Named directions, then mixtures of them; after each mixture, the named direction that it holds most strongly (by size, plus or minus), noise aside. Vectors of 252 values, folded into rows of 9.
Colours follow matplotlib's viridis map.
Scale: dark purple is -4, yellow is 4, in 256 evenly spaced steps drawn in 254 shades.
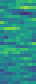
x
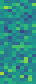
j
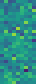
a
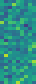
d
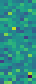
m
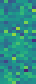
a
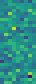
m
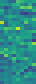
x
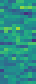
x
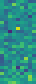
j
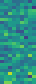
m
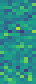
j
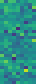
a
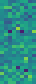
j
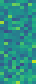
d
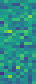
j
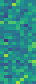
d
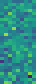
m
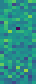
j
